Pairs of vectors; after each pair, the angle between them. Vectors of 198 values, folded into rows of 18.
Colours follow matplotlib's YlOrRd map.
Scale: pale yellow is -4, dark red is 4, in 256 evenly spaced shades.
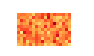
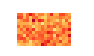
orthogonal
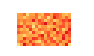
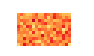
nearly parallel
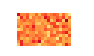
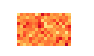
orthogonal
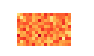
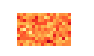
partly opposed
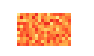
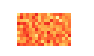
nearly parallel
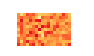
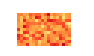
partly opposed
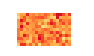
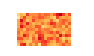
nearly parallel
